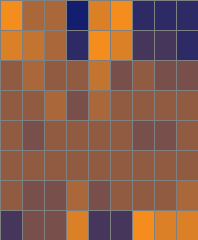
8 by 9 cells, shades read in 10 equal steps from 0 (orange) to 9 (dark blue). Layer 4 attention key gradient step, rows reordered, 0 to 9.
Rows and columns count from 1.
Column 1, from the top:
0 1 4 4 4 4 4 7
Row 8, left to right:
7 5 5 1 7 7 0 1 1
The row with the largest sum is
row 1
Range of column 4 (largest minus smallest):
8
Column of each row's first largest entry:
4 4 6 4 2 1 2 1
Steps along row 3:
down up same down up down up same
